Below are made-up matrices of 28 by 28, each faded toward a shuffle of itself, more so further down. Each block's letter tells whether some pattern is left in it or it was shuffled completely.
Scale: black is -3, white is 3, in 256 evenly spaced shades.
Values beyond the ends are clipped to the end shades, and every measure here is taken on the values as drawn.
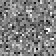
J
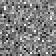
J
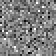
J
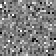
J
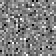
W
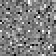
W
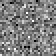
J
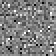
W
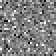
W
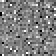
J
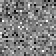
W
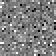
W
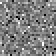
J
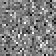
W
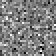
J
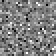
J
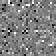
W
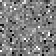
J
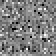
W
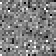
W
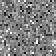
J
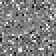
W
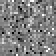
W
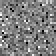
J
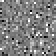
J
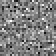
J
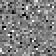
W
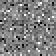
J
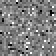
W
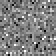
J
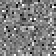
W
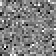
J
